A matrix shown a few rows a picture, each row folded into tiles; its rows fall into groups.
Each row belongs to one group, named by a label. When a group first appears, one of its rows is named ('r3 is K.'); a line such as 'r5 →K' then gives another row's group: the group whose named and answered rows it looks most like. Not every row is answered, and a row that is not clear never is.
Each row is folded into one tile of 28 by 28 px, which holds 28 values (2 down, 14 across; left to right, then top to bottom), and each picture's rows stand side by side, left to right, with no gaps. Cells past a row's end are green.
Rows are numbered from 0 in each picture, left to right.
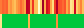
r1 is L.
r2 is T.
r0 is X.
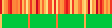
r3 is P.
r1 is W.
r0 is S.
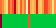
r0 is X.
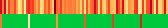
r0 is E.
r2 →E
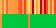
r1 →P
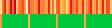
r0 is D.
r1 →S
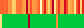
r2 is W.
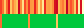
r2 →S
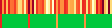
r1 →E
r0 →E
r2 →W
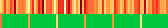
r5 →P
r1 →D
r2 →S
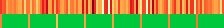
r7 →E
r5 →P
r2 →X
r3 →W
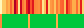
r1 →T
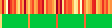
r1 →D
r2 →E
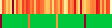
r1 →E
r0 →P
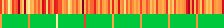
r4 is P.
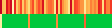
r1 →D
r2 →L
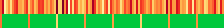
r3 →W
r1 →D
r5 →X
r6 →W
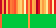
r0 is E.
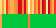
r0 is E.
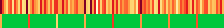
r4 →E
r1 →P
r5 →T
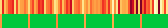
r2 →D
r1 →D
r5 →T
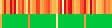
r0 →D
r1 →S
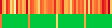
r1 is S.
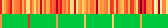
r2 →T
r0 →S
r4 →L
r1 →P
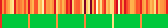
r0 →L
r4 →P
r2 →D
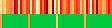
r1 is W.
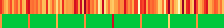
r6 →L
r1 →T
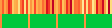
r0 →W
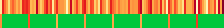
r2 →L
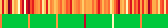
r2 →D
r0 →W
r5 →W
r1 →T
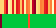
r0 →P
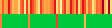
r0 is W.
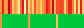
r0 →W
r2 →S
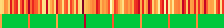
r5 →W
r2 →X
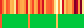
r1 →D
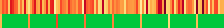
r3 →T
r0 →S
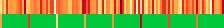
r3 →T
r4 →W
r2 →X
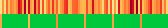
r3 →W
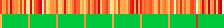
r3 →D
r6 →P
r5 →T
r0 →S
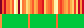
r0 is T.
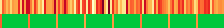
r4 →L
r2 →W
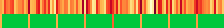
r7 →T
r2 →X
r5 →L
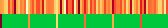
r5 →E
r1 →D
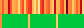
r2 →S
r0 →W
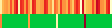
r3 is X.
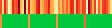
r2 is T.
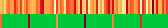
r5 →P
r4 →L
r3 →P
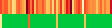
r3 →X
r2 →D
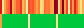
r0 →S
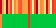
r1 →T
